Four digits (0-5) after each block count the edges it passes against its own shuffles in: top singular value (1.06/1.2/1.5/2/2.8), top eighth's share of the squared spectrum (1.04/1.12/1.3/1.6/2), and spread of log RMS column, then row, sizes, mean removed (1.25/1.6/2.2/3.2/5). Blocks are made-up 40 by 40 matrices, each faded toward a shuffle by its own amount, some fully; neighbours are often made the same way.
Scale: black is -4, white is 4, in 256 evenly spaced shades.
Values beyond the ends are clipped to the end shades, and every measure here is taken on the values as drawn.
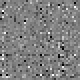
1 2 2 2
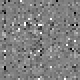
2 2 2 1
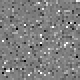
0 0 0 0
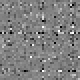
2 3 2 2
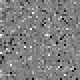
1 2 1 0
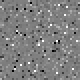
0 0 0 0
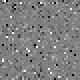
1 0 0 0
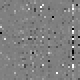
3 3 1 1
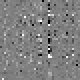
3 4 2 1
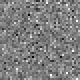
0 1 1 0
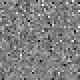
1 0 0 0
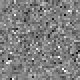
0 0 0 0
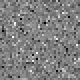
0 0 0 0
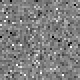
0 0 0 0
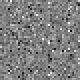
1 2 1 0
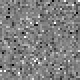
0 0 0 0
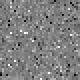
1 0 0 0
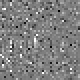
3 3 1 0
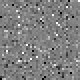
1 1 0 0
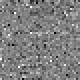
2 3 0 1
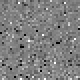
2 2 0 0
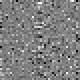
3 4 2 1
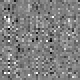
3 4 2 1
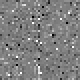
3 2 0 0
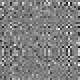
4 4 3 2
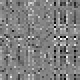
4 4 3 2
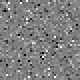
1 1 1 0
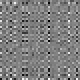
5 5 3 3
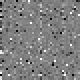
3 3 1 0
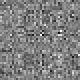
4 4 2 2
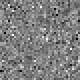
2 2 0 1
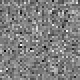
3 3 1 1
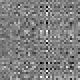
4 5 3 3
